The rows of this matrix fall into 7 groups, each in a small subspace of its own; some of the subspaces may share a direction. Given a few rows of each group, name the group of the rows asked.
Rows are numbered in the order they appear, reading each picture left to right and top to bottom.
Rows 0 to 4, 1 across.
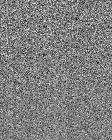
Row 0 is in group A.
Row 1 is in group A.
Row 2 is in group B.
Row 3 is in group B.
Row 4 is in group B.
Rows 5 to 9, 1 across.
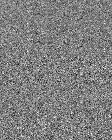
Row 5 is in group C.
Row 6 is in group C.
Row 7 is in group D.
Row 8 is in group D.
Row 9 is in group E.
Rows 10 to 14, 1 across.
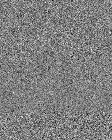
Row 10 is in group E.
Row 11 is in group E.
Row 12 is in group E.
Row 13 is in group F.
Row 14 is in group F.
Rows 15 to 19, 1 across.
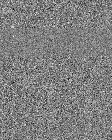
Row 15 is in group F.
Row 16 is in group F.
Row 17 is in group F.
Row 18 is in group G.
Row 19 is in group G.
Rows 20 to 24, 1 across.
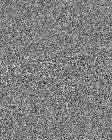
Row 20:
C
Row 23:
E
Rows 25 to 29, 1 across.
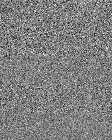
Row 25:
F
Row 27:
G
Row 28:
G
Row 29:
F
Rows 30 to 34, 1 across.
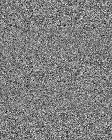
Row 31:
G
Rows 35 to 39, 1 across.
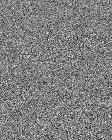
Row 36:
E
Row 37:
A
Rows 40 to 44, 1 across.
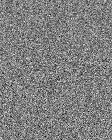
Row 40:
B
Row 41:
F
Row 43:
G
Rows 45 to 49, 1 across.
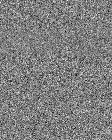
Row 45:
B
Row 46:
E
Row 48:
D
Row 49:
E
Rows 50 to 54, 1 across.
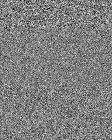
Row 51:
G
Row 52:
G
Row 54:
C
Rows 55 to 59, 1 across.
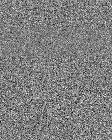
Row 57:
F
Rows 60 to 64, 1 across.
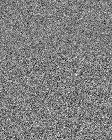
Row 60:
C
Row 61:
C
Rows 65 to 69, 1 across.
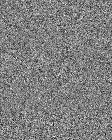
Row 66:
E
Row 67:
C
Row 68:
G
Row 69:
F
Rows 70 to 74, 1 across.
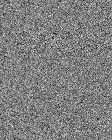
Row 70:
G
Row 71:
E
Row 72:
G
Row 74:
B
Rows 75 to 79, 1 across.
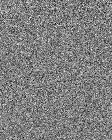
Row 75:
F
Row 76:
E
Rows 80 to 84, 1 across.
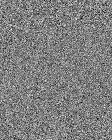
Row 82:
G
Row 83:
C
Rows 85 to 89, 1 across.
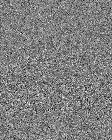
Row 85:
G
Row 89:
B
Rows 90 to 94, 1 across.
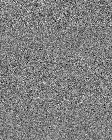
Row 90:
C
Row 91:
F
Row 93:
C
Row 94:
B
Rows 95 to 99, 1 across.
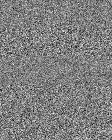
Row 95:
F
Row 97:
D
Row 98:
G
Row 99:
D
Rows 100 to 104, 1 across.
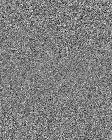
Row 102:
G
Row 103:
G
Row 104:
G
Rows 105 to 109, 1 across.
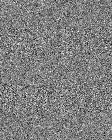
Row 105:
C
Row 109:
C
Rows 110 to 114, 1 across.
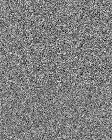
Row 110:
F
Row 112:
D
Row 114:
C
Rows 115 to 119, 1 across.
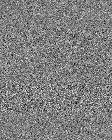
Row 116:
F
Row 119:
E
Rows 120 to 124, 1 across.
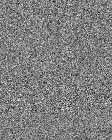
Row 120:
B
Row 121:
E
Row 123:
E
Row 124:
D
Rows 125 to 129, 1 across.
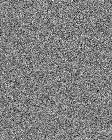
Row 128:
B
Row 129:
D
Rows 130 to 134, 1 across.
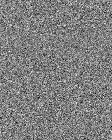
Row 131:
A
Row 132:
F
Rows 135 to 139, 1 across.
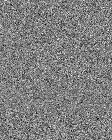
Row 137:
E
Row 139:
B
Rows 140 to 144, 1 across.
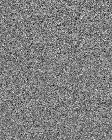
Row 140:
B
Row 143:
D
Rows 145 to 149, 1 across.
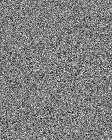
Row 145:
D
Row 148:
E
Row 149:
A
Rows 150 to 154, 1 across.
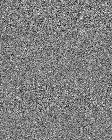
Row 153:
B
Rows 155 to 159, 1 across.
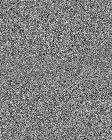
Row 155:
B
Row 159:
G
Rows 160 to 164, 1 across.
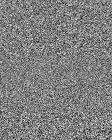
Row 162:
G
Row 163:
F
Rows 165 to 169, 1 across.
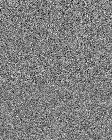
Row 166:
E
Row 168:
D
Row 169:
B
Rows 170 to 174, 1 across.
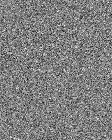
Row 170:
B
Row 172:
C
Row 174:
B
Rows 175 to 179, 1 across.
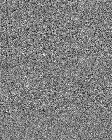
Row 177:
F
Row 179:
G
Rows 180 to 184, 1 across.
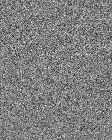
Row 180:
D
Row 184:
B
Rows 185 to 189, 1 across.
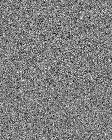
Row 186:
E
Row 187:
E
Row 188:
B
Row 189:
F
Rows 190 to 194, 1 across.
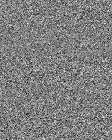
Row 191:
B
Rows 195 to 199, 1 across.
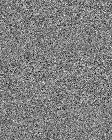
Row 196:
G
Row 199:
F
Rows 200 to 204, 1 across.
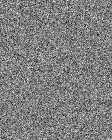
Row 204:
F
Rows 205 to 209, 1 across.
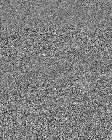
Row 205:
G
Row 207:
D
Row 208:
F
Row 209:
G
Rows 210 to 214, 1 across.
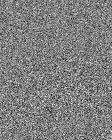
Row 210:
B
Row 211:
G
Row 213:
E
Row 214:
G
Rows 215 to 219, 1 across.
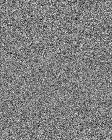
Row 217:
C
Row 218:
D
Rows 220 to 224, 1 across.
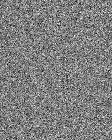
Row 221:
F
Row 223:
E
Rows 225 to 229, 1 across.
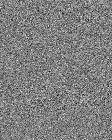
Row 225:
E
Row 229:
G
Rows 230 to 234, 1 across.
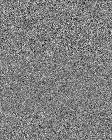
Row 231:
E
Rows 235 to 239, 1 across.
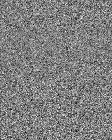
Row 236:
E
